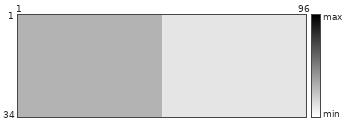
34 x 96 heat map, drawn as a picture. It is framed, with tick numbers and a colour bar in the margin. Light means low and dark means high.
The table splits into one row of 2 panels. Panel 1,1: low, flat. Panel 1,2: very low, flat.
